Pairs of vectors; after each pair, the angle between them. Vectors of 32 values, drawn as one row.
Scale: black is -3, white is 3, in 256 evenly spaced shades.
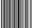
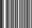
partly opposed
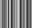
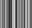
orthogonal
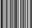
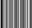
nearly parallel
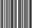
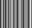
nearly opposite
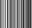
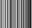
nearly parallel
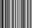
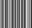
partly aligned
